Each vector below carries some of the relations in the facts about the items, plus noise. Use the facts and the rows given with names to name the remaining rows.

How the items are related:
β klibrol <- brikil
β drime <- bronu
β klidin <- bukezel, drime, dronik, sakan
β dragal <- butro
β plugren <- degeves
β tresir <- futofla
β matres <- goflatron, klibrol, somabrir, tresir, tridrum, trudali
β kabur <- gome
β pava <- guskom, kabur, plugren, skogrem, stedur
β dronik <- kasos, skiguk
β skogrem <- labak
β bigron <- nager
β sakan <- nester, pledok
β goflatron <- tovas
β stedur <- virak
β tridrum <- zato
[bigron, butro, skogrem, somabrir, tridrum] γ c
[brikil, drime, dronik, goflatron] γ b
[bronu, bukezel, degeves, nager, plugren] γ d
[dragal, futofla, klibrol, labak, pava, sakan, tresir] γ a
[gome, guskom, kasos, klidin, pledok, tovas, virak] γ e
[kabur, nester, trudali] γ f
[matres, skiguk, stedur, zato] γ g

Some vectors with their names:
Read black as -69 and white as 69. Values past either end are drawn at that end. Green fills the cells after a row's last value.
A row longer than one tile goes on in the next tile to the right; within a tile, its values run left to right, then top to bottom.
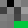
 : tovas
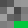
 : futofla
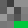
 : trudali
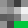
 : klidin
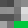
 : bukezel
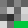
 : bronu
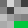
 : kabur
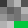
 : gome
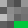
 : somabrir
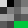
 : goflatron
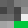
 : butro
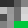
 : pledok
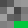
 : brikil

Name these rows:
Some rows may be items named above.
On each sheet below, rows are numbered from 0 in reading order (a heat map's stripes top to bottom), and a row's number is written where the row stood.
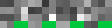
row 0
bukezel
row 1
bigron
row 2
butro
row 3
somabrir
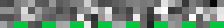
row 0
bukezel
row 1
matres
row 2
nager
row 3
drime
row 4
nager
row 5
dronik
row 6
dragal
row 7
sakan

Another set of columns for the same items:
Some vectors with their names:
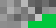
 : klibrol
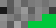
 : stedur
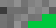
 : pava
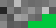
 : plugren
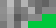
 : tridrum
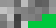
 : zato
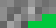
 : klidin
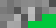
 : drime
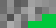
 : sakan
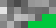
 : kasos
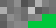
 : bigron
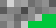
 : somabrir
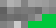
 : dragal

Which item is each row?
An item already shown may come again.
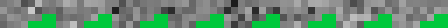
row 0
bigron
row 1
dragal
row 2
stedur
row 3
pava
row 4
virak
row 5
butro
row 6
dronik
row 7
matres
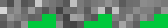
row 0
nager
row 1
degeves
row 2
bukezel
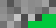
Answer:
bronu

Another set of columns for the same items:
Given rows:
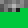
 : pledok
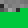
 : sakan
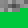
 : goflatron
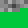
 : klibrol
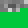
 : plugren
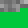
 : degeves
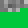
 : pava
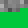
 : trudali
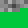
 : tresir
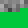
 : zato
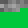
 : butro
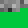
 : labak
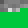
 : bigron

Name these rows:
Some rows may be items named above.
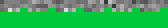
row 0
bigron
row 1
tridrum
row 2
dragal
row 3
skogrem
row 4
dronik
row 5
butro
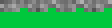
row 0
nager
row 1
guskom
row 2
degeves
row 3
guskom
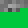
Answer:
bukezel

